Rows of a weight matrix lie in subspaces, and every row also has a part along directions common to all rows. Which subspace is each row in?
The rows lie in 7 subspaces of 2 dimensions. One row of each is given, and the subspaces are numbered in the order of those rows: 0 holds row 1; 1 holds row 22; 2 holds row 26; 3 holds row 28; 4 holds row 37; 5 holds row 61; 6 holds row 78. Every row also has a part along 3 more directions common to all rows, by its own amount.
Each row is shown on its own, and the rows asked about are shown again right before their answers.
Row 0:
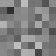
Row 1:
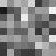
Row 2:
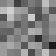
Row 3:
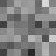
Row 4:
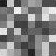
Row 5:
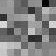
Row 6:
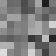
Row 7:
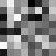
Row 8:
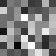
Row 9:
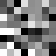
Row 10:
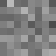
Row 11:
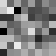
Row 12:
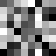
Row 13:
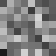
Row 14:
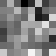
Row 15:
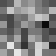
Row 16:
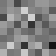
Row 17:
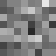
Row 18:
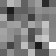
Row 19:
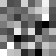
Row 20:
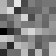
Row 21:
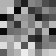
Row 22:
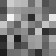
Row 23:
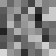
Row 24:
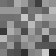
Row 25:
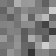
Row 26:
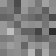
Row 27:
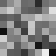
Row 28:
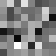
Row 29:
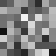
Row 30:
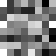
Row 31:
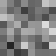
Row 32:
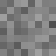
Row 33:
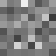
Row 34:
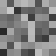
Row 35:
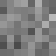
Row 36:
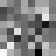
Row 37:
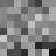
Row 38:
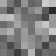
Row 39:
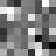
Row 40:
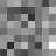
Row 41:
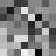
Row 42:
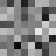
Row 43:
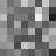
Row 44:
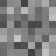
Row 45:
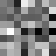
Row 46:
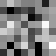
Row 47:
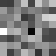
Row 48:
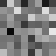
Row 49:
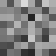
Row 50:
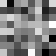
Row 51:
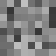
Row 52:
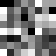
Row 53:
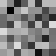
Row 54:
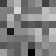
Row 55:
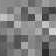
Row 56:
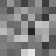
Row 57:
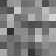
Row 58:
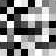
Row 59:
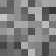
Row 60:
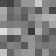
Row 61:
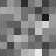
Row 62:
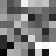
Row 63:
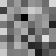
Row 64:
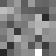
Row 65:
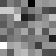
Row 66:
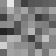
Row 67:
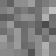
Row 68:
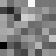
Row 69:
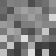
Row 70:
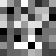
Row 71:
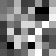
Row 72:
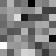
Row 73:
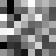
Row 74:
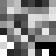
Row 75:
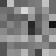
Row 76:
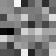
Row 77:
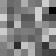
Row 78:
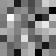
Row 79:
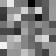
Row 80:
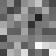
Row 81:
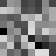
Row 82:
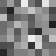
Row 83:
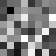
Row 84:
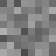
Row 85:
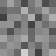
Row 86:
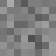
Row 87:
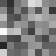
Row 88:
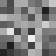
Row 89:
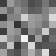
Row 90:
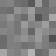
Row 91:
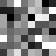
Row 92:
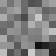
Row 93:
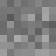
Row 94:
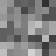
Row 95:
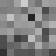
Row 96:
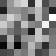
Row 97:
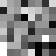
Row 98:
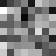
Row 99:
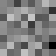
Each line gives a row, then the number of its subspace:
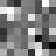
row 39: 6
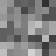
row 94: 3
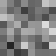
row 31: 6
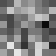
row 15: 6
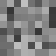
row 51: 3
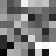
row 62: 4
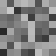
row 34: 2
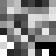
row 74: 4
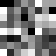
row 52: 0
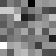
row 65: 0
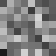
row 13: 5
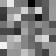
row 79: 0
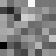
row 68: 0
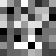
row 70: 3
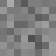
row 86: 6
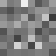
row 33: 3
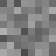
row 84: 2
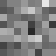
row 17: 3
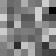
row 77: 5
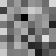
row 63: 4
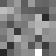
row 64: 5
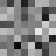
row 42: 3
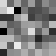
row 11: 2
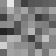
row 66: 0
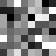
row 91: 6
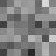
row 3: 3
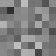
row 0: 3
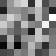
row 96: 1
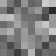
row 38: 6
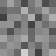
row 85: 2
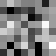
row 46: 6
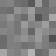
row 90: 5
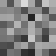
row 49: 1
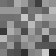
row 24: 4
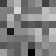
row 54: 2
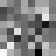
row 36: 5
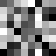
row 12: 5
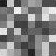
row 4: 2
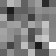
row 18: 6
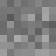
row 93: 1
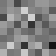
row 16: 6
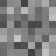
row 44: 3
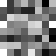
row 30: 3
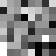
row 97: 4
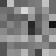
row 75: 3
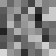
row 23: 5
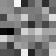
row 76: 2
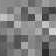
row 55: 1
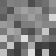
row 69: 4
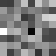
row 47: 0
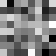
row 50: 3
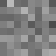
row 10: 3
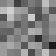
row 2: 6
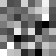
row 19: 5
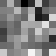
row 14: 5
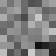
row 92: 4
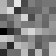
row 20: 2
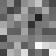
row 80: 4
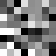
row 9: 2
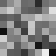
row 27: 4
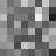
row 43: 5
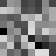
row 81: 4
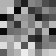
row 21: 2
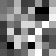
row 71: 5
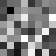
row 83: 4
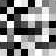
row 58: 1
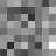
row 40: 6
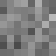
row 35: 1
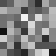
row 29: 4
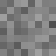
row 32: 1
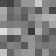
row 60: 0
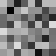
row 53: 1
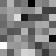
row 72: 0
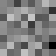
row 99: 6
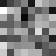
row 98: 0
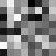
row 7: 0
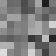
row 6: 3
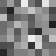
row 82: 3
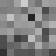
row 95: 1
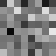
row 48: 2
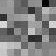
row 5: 3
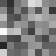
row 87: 0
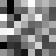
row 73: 0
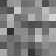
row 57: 2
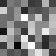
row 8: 4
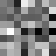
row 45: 2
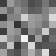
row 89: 4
